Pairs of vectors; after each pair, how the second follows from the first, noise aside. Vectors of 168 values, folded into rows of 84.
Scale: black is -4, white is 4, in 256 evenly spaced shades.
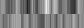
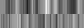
copied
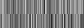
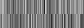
copied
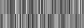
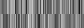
negated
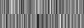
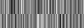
negated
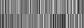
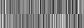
negated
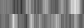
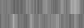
shrunk
